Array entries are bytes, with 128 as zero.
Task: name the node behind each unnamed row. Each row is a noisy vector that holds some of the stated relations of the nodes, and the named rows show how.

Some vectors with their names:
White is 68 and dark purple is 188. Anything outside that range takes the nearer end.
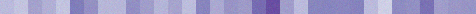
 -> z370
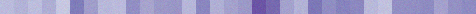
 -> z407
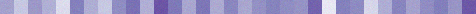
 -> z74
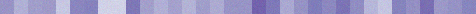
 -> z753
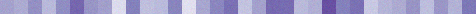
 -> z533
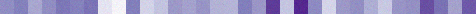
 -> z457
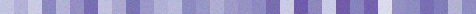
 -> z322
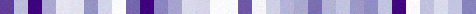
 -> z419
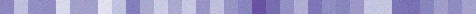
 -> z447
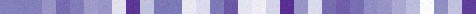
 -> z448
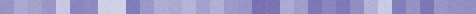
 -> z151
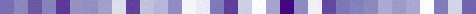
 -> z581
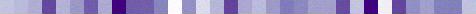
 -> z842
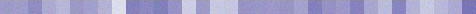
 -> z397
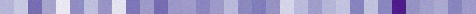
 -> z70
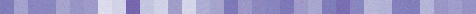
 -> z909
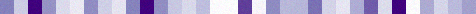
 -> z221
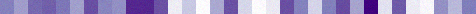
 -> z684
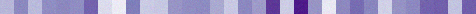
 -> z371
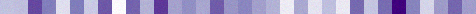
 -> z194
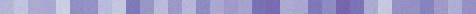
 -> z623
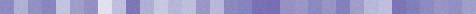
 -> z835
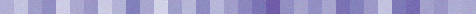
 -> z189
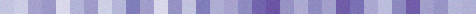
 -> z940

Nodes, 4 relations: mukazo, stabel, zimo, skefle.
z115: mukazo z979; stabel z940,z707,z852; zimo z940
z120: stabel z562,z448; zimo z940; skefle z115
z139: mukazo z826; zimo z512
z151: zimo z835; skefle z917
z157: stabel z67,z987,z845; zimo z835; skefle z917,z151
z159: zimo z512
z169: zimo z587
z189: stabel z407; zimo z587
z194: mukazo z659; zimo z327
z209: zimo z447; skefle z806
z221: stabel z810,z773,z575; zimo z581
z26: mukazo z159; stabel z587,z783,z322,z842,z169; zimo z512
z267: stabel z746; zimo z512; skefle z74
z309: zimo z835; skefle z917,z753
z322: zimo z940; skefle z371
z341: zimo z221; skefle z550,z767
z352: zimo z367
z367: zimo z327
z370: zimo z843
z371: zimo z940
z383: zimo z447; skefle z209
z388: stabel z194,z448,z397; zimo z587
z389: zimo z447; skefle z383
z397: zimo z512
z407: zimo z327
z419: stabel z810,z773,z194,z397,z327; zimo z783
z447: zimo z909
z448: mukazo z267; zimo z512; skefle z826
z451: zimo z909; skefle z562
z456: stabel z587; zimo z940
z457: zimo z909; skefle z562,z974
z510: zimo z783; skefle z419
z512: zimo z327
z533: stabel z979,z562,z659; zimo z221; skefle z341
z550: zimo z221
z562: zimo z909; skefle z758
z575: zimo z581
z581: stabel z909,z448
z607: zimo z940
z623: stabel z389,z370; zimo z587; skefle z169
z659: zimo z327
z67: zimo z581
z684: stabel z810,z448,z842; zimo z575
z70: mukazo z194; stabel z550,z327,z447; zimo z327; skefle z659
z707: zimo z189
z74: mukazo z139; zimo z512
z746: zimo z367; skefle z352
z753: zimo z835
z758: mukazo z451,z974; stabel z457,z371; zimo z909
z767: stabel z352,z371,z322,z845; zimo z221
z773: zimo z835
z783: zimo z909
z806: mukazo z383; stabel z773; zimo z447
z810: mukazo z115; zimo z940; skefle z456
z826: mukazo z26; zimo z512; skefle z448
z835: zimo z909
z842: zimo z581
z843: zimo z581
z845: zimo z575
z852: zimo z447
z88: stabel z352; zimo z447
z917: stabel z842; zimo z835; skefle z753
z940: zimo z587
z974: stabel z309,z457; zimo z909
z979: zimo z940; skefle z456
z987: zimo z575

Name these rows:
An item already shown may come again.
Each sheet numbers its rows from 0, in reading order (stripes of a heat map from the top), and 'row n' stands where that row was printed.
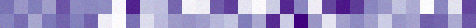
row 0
z120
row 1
z974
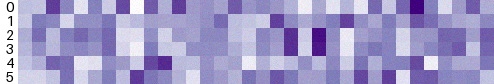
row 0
z194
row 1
z159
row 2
z352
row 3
z371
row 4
z810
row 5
z587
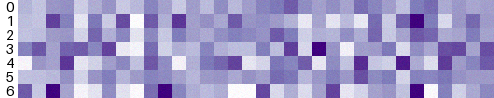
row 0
z189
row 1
z194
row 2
z659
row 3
z88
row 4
z115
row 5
z169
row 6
z806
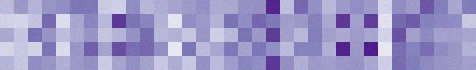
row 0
z845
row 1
z587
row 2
z575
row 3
z456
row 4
z843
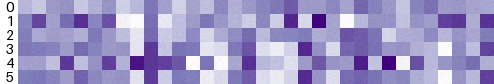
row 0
z189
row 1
z758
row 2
z562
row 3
z448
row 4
z917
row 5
z448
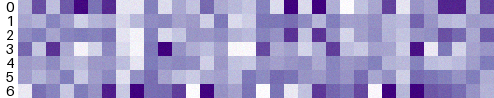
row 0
z767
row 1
z327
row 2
z457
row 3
z773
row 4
z397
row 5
z783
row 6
z26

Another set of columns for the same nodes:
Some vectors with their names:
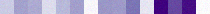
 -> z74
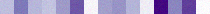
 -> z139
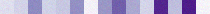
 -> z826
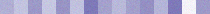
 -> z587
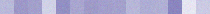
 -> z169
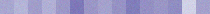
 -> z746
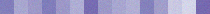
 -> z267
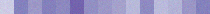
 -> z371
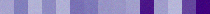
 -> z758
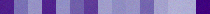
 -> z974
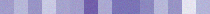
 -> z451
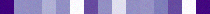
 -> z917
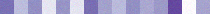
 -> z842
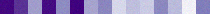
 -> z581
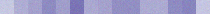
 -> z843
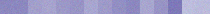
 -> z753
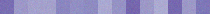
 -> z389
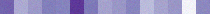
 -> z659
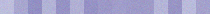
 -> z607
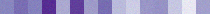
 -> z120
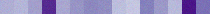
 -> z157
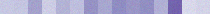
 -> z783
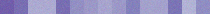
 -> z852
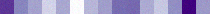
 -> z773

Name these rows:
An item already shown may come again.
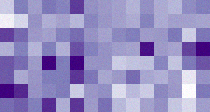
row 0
z371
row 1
z322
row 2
z309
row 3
z758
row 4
z533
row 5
z659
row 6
z684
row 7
z120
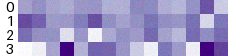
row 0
z575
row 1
z309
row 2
z810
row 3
z767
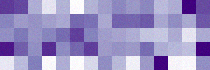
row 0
z806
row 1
z457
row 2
z979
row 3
z974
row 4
z26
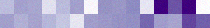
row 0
z74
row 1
z70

